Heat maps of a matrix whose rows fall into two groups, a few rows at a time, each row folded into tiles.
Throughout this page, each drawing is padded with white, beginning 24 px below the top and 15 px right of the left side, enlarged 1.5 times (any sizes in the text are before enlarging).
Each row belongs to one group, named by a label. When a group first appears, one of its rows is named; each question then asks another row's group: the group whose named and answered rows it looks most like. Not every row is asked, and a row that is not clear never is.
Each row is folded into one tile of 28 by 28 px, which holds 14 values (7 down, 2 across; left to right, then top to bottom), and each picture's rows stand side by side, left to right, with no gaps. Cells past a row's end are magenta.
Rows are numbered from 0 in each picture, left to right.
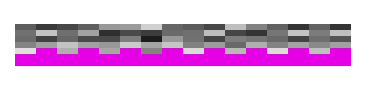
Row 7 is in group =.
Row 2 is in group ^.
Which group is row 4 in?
=
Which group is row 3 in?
^
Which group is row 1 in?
=
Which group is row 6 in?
=
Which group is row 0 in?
=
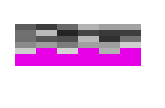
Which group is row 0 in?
=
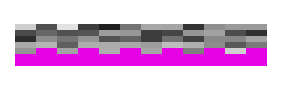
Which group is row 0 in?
^
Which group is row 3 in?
^
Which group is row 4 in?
=
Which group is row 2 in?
=
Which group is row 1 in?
^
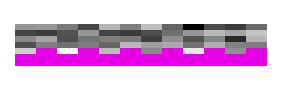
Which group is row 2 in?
^
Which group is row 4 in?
=
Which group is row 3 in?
^
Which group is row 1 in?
=
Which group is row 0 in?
^
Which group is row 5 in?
=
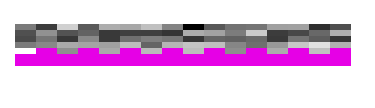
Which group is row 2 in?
^
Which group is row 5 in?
=
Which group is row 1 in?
^
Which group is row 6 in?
^
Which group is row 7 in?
=
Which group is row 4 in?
=
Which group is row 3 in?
^
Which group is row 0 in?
=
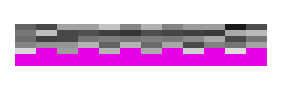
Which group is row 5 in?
=
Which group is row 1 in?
^
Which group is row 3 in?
^
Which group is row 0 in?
=
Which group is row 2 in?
^
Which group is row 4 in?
^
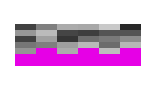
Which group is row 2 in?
^
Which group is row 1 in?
^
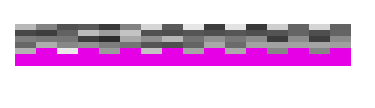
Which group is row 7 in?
^
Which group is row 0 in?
^
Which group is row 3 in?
^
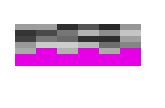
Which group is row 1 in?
=
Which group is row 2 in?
=
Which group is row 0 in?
^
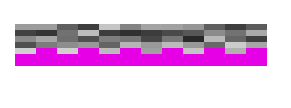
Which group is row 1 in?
=
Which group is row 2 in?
^
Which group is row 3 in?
^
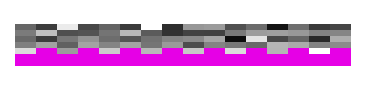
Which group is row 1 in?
^
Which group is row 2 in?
=
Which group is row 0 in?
=
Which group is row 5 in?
=
